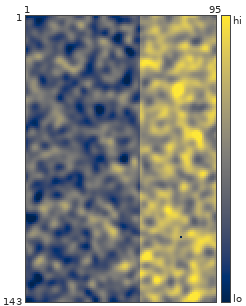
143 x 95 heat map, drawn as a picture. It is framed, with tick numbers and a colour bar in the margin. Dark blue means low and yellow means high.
A vertical seam about 60% of the way across splits the table, and the right part is higher. On average the colour sits 50% of the way up the scale. One lone cell stands out, far lower than its neighbours. There are no regular stripes.
